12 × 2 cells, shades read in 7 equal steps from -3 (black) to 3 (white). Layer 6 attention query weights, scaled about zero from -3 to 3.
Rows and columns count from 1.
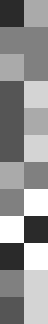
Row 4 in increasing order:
-1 2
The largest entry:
3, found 3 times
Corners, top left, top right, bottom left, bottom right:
-2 1 -1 2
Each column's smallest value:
-2 -2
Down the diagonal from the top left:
-2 0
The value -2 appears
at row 1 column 1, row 9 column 2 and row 10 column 1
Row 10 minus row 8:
-2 0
